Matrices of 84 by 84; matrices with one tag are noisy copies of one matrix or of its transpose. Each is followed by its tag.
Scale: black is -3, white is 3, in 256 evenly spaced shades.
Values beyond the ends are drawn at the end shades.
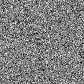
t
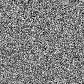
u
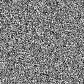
u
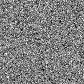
t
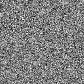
u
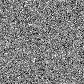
t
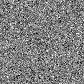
t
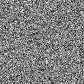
t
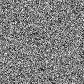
t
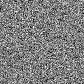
u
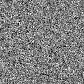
u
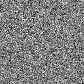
u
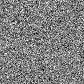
t
